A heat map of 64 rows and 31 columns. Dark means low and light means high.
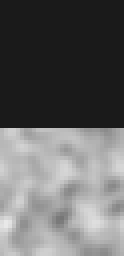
The table splits into 2 rows of 1 panel. Panel 1,1: very low, flat. Panel 2,1: high, blotchy.
